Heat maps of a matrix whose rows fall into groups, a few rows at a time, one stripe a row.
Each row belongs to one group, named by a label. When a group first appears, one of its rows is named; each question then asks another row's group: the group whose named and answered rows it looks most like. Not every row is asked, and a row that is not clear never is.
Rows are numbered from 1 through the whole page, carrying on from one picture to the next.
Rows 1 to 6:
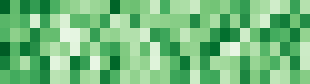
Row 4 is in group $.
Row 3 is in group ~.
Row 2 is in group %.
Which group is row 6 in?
$
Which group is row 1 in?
$
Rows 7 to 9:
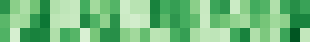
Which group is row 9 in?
$
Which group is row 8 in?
~
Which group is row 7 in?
~
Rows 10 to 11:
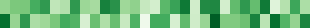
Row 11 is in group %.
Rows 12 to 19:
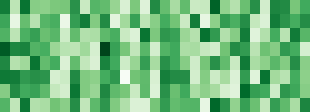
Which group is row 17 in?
$
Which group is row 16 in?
$
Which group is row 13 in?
%
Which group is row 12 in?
%
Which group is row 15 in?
$
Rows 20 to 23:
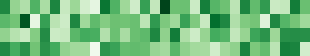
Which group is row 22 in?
~
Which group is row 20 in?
$
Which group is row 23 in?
$
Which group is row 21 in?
%
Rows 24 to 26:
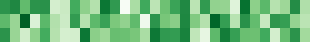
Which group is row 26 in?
~
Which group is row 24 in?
$
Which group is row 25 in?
%
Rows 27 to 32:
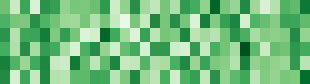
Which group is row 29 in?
$
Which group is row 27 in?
%
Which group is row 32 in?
%
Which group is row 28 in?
~
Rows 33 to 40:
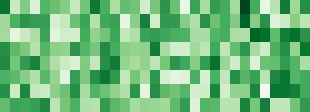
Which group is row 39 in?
%
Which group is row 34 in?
$
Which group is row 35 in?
~
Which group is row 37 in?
$
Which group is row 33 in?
%
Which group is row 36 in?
%
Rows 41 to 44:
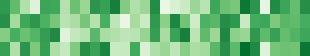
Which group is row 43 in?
~
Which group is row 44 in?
%
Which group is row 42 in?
~
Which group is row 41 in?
%
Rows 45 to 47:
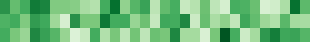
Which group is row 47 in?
~
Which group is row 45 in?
$
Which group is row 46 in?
$
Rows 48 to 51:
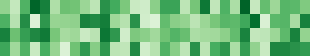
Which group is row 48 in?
$
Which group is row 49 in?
%
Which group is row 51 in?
%
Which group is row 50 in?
$
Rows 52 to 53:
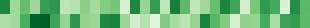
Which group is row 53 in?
$
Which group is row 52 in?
~
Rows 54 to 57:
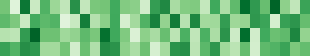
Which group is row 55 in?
~
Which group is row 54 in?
%
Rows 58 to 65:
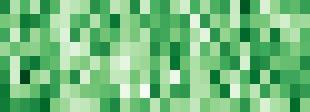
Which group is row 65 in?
$
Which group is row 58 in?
%
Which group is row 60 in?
%
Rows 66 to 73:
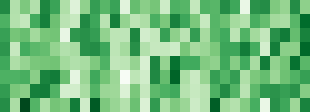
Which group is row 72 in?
~
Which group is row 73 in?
%
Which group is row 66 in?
~
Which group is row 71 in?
~
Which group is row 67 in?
~
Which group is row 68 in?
%
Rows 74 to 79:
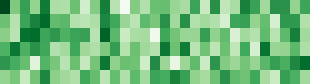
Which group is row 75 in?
$
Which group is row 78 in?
%
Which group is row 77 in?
$
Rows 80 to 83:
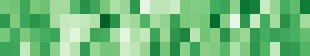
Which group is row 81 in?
$
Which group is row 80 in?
%
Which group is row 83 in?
~
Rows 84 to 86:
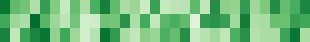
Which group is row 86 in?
$
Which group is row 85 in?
$
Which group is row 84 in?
%
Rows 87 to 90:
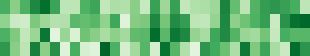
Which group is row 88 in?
~
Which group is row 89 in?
~
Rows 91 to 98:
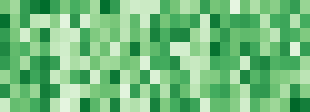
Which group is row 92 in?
%
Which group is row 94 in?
%
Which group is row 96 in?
$
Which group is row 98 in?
~
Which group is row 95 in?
~
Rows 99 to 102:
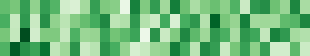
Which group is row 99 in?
~
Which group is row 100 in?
%
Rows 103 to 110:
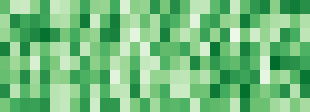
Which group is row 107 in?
%
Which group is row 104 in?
$
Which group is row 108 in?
%
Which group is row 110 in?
$
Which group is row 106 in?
%
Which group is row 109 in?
%
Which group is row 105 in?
$
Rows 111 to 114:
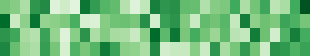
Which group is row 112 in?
$
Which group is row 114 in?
%
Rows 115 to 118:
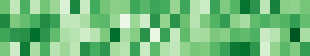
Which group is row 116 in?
~
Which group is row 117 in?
$
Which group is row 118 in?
%
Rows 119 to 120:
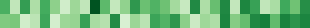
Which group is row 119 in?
%
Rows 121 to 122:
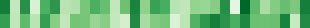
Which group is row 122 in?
%
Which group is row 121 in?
%
